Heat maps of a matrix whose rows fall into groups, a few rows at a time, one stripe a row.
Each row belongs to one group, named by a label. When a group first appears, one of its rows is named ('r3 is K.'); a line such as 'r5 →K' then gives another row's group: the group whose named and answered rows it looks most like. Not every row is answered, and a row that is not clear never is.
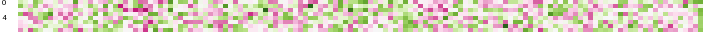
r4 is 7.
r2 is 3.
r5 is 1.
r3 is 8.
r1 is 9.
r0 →3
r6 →8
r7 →8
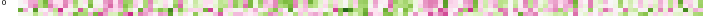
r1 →7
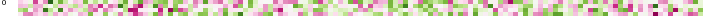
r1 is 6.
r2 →6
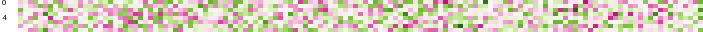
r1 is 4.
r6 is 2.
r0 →8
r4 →9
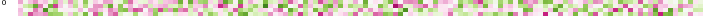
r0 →2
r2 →6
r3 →2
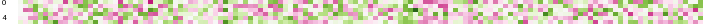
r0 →9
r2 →8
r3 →4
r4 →7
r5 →9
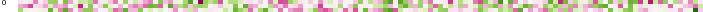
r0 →2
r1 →8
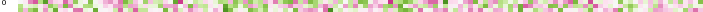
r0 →7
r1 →2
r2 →9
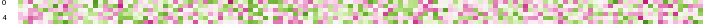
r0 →4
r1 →9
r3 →1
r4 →2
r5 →1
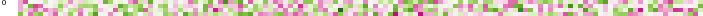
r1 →1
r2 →1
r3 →4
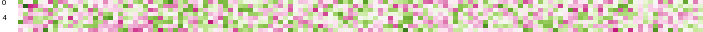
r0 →9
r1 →2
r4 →8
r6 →2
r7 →6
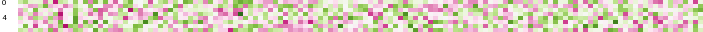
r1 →7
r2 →3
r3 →6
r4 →3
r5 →4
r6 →1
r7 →4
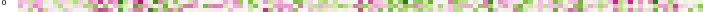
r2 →6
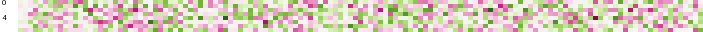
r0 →9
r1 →4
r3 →7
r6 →3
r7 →8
